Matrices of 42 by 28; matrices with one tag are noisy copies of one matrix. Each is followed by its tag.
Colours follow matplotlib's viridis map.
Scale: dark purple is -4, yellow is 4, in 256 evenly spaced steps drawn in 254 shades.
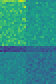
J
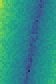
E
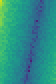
E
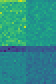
J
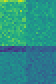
J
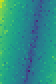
E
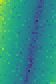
E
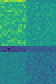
J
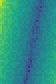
E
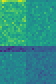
J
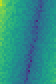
E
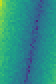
E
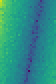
E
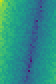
E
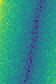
E
